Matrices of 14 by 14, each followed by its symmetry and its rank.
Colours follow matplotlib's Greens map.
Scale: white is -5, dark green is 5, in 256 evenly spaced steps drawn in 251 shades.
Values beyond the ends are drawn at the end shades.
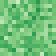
neither, full rank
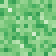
symmetric, full rank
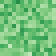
neither, full rank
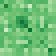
symmetric, rank three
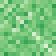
symmetric, full rank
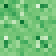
symmetric, rank three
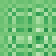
symmetric, rank one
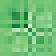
symmetric, rank two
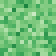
neither, full rank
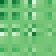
symmetric, rank one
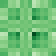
symmetric, rank one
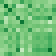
symmetric, rank three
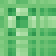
symmetric, rank one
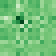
symmetric, rank two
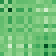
symmetric, rank two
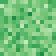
neither, full rank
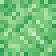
symmetric, full rank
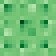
symmetric, rank two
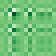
symmetric, rank one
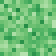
symmetric, full rank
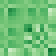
symmetric, rank two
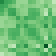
symmetric, rank three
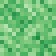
symmetric, full rank
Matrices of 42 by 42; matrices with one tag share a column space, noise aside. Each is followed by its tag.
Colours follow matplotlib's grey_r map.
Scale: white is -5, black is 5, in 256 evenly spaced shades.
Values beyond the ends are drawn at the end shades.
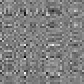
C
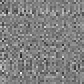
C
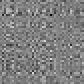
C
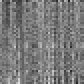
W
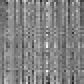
W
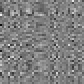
C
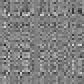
C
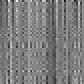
W
